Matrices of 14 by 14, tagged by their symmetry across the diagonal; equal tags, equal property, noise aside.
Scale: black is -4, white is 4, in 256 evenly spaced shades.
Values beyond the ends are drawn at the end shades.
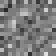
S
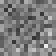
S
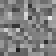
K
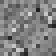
S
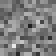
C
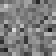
C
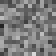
C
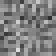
K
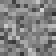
C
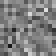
K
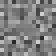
K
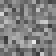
C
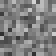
K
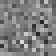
K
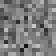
C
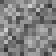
S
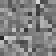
K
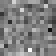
K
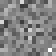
S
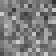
C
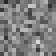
C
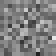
K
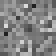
S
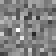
C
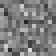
C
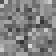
S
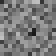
S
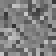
K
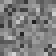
S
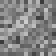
S
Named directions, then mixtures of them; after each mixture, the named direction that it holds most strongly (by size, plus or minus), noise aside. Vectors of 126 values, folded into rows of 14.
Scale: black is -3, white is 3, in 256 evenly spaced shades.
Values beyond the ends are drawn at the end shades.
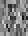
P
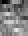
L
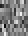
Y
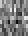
Y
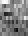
L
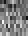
P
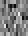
P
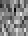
Y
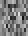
P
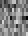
P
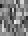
Y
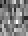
Y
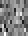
Y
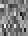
Y
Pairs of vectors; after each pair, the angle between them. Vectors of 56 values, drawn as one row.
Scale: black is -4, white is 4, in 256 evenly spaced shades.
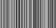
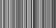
partly aligned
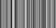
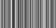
nearly opposite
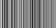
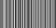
partly opposed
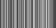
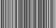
partly opposed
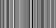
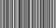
partly aligned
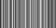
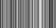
partly aligned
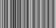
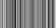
partly aligned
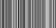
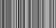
nearly parallel
